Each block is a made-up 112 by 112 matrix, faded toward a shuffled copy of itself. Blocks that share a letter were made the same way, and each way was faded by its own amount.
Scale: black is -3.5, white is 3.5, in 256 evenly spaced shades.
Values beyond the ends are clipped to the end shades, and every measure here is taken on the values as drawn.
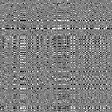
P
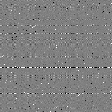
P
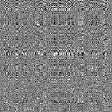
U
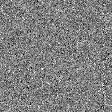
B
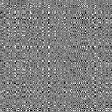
U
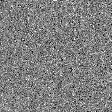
B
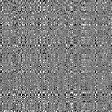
U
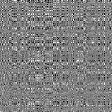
U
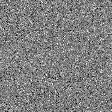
B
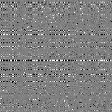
P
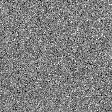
B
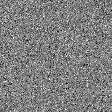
B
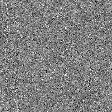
B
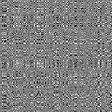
U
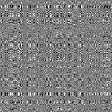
U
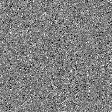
B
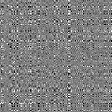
U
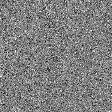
B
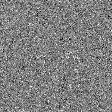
B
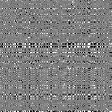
P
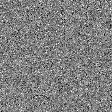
B
